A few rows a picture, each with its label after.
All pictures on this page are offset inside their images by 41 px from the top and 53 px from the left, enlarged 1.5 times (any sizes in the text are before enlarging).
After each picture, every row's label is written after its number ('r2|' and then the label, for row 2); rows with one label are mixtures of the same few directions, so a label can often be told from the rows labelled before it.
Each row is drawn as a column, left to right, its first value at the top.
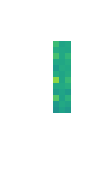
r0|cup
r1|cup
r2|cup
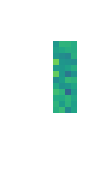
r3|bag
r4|cup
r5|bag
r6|bag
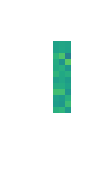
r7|bag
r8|bag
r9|bag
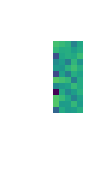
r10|bag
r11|cup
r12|bag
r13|cup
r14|bag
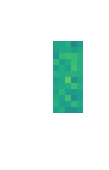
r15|bag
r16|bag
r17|cup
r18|cup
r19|cup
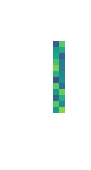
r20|cup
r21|cup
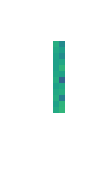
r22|cup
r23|cup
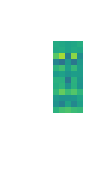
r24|bag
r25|bag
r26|cup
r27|bag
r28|cup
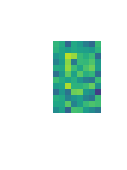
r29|bag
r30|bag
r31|cup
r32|bag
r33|bag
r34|cup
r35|cup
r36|bag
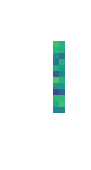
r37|bag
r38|bag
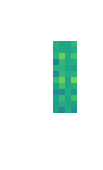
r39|bag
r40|cup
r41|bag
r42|cup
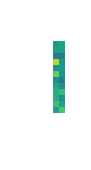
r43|bag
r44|cup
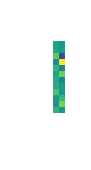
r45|bag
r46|bag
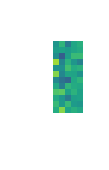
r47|bag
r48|cup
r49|cup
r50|bag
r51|bag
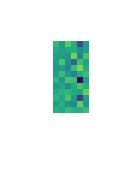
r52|cup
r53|bag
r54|cup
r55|bag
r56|cup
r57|bag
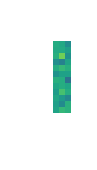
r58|bag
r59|bag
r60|cup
